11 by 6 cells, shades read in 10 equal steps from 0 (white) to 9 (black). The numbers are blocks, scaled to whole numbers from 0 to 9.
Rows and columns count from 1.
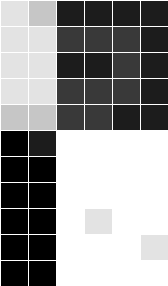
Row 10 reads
9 9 0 0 0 1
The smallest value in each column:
1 1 0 0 0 0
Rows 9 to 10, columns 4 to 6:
1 0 0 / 0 0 1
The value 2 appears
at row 1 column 2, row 5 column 1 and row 5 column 2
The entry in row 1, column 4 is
8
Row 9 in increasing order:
0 0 0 1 9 9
